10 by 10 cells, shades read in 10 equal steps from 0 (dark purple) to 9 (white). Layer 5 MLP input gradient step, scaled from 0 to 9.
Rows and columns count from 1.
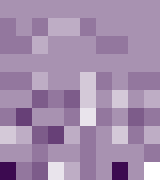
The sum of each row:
50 49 47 50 48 50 44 50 47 44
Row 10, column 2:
4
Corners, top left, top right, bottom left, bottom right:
5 5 0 9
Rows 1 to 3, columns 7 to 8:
5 5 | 5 5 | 4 4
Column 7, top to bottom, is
5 5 4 5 4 5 4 5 5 5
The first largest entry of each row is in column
1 4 3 1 6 6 6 1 1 10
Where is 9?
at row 10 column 10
